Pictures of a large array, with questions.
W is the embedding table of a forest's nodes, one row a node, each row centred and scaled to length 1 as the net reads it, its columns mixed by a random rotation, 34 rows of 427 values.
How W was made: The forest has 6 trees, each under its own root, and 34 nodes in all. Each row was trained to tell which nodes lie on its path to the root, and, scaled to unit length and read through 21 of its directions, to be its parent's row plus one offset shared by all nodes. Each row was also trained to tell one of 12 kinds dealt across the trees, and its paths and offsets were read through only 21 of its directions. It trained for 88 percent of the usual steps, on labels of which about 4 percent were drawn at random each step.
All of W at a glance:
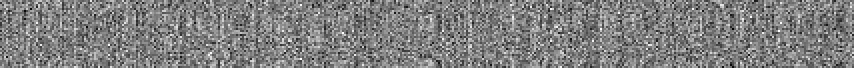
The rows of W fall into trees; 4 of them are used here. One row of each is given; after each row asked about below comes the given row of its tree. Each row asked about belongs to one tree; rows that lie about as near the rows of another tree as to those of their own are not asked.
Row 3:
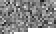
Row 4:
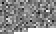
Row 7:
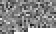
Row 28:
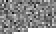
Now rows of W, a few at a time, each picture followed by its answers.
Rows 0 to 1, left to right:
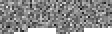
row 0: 4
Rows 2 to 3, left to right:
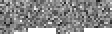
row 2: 4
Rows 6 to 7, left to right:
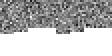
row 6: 28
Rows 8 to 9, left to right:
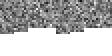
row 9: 7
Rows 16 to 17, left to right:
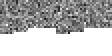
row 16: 28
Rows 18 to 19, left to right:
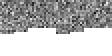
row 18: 3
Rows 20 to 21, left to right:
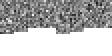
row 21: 3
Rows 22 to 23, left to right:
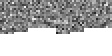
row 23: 7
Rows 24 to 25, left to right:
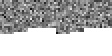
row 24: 28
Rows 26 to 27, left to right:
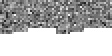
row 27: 3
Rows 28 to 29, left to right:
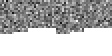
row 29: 4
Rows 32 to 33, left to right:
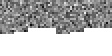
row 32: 7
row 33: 7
